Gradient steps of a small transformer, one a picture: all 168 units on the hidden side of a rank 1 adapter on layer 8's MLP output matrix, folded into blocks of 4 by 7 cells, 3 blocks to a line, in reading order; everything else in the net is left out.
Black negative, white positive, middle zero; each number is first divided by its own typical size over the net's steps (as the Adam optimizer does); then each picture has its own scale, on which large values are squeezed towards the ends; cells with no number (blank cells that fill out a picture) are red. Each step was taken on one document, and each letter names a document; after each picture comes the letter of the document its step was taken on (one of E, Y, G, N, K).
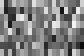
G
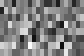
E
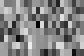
E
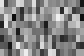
G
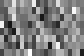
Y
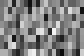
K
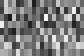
Y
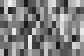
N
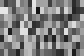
E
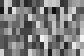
N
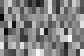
K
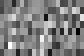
Y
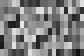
K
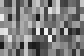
K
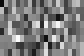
E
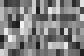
K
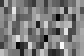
E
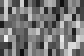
G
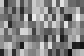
G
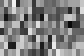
G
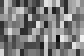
N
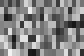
K
